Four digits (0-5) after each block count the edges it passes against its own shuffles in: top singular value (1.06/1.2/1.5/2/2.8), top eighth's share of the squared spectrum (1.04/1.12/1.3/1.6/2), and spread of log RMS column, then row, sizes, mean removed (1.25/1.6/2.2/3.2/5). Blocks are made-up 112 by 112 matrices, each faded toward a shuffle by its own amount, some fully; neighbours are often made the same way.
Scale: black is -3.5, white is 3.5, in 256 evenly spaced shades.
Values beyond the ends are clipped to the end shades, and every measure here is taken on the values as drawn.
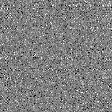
4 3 1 2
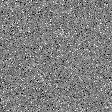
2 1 0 0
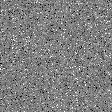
0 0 0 0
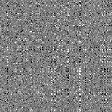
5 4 3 3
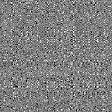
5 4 3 2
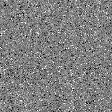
3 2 1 1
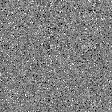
3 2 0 1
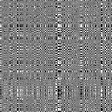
5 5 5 4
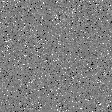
0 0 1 0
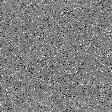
2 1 0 0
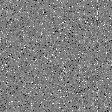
3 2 1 0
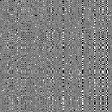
5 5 4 3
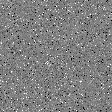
2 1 0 0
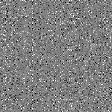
4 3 2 1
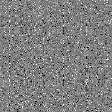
4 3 2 1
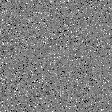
3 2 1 0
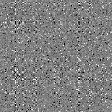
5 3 2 2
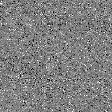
4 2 1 1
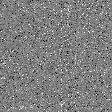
1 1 1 0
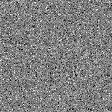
3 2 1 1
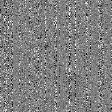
2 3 4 0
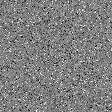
0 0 0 0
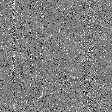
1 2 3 0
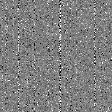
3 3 3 0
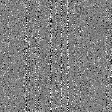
2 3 4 0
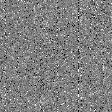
2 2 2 0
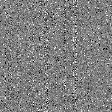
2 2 3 0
